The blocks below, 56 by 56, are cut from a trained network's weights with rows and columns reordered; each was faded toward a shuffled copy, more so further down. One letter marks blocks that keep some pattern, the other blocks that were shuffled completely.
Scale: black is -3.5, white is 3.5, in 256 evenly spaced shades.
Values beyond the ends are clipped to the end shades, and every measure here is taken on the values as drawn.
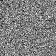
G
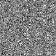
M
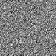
M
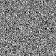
M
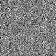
M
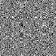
M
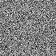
G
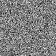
G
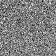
G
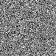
G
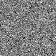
G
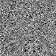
M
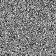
G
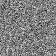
G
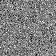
G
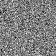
G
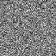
M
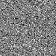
M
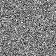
G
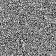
G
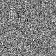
M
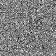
M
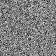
G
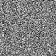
M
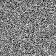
G
